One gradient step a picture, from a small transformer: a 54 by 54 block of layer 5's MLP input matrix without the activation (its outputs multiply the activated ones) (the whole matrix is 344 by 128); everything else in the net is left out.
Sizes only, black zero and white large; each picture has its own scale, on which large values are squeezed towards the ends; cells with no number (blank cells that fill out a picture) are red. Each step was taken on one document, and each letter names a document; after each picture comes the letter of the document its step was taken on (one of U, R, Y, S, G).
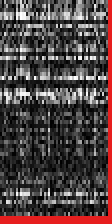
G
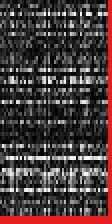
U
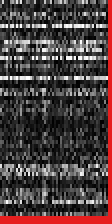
G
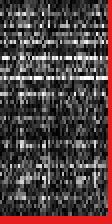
G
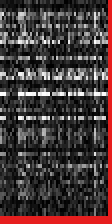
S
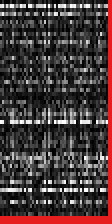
U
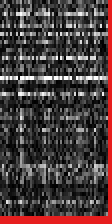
G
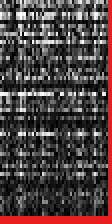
S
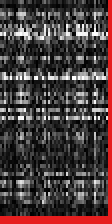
S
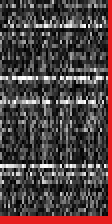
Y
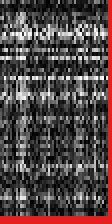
G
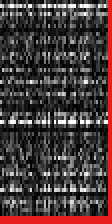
U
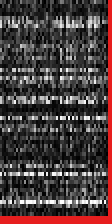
Y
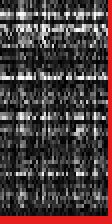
S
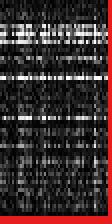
S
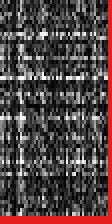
S
